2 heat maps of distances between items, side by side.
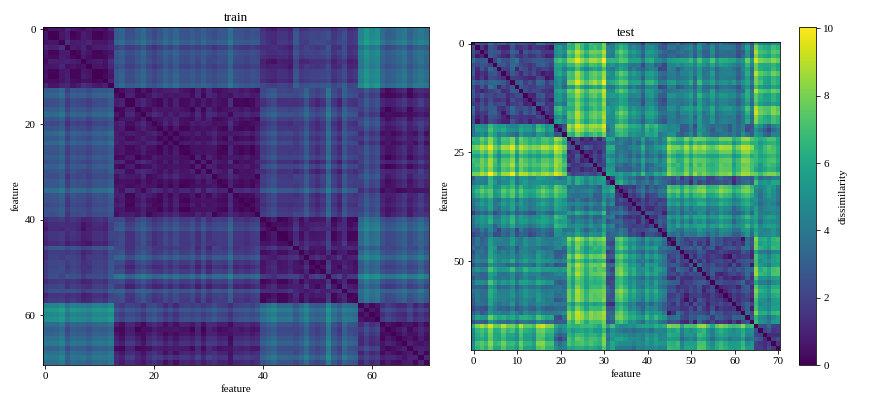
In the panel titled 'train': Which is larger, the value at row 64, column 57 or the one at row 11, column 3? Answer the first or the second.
the first
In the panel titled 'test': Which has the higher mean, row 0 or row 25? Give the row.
25
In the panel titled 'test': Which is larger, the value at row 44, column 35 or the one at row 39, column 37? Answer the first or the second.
the first
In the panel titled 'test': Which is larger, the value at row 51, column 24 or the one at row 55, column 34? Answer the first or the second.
the first
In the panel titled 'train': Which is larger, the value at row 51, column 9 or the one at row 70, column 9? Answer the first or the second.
the second
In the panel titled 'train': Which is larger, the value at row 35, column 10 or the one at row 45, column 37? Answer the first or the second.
the first
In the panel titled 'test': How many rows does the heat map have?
71
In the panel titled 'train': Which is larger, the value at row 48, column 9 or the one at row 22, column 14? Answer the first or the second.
the first
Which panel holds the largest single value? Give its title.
test
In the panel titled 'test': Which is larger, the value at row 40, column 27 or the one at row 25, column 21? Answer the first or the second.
the second
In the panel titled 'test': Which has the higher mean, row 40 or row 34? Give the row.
34
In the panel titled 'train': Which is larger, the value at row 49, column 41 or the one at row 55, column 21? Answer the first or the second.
the second
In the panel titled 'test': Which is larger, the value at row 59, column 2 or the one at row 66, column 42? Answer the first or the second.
the second
